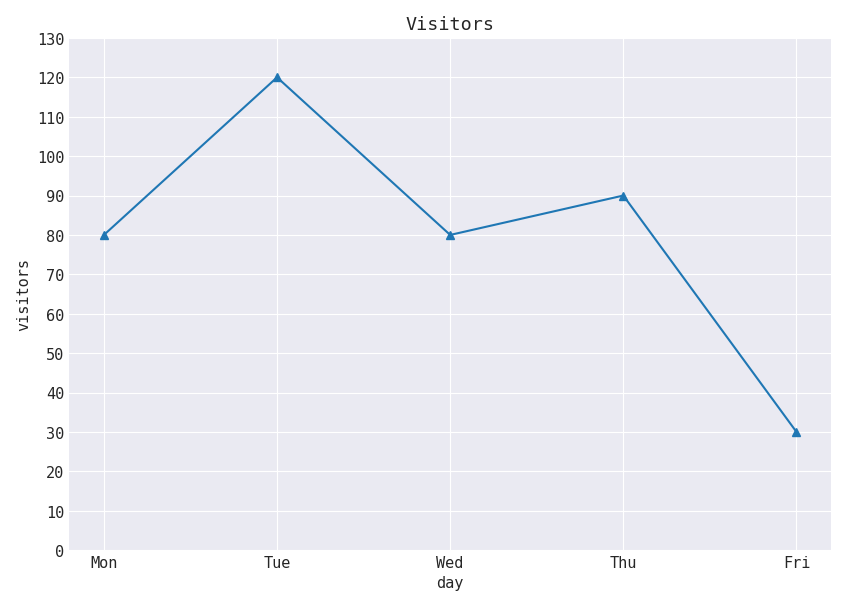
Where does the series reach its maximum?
Tue
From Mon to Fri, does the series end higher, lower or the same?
lower
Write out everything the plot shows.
Title: Visitors
x-axis: day, ticks Mon Tue Wed Thu Fri
y-axis: visitors, ticks 0 10 20 30 40 50 60 70 80 90 100 110 120 130
Values:
80 120 80 90 30
